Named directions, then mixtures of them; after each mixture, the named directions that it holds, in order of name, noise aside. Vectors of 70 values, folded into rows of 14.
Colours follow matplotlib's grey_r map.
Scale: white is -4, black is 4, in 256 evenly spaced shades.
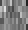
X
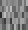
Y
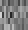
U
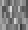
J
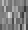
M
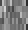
X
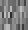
U, Y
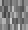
X, Y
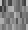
U, X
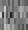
U, X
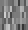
U, Y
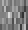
M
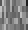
J, X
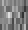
M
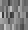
J, U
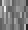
M, X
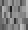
J
